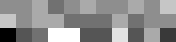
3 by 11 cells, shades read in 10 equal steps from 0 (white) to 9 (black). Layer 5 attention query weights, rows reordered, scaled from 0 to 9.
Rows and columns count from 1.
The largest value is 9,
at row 3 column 1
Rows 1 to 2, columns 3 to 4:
3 5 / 3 3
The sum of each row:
40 43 49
